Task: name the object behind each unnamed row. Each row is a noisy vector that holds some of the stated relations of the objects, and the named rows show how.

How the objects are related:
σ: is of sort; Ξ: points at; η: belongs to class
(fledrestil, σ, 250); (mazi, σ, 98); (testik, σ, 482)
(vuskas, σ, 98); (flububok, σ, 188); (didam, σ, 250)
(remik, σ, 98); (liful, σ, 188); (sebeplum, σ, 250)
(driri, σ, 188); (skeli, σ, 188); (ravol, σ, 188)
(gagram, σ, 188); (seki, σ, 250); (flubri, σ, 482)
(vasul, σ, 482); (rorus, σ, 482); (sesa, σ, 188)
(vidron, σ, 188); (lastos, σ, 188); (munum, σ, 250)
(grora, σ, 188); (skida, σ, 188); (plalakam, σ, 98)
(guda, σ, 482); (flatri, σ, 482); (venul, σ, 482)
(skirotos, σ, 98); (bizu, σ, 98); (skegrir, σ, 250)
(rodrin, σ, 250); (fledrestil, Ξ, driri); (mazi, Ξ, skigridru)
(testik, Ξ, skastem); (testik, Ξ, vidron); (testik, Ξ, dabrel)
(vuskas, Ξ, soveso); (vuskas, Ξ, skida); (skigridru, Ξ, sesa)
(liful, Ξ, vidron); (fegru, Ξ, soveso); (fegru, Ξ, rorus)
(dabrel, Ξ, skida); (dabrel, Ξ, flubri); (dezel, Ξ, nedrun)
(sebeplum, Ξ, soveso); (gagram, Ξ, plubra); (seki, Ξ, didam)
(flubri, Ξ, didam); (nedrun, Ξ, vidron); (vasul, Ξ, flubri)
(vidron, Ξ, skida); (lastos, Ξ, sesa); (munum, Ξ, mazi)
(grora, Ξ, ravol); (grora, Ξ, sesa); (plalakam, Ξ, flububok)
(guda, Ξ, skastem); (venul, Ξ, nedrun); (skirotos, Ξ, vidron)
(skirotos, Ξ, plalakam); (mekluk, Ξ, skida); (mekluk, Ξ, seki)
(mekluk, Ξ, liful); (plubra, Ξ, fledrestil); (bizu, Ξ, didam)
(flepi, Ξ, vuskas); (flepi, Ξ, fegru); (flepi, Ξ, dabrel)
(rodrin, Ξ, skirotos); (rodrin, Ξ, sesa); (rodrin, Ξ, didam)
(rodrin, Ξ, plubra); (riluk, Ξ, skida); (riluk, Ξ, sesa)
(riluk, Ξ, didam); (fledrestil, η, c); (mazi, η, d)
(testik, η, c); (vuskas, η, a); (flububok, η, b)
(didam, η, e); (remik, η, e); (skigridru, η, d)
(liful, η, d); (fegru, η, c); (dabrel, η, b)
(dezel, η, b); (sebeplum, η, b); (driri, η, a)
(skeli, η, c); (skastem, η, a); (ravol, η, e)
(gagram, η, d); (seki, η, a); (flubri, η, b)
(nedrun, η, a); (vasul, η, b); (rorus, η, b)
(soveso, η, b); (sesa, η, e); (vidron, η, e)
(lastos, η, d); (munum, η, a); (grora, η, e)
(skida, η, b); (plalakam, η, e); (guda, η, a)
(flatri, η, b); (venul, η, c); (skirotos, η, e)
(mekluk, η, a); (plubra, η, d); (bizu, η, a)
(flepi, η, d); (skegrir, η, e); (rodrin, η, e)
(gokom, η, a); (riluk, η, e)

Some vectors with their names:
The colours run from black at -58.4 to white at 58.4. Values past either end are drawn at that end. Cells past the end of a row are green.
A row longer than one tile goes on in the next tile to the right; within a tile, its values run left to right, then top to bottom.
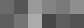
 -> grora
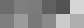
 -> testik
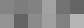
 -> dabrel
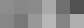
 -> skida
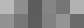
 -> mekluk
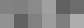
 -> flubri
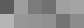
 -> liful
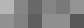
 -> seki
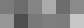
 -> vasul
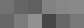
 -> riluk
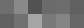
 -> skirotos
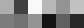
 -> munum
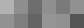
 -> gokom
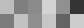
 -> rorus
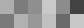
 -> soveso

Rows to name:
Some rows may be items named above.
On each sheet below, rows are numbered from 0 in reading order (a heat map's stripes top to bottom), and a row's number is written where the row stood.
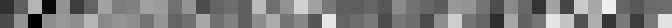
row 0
fledrestil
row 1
liful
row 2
skirotos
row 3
sebeplum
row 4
rodrin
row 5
ravol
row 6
skastem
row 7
dezel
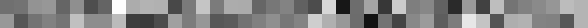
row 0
vasul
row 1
mazi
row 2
lastos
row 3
testik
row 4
gagram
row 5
skastem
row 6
flepi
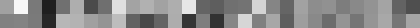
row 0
venul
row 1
skigridru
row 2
dezel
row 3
vuskas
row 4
skida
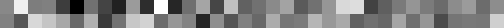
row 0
flububok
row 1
guda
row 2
plubra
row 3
skeli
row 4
nedrun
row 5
vasul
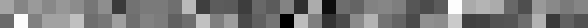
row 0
fegru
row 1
vidron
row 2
plalakam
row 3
driri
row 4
sesa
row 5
mazi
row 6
grora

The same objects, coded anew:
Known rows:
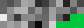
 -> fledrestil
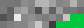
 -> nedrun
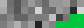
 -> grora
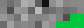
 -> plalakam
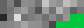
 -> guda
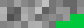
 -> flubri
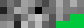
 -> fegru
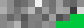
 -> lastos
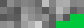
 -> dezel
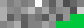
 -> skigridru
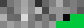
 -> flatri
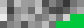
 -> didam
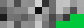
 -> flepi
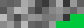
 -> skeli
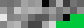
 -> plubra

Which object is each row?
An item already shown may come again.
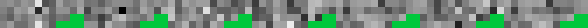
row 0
liful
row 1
venul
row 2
ravol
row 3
sebeplum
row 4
vidron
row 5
rodrin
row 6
vidron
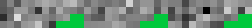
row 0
vuskas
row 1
vasul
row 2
testik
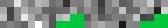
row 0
skida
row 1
rodrin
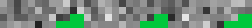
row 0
rodrin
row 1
flububok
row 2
vuskas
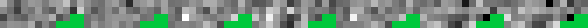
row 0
riluk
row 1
skirotos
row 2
skastem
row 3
driri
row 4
skastem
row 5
gagram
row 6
plubra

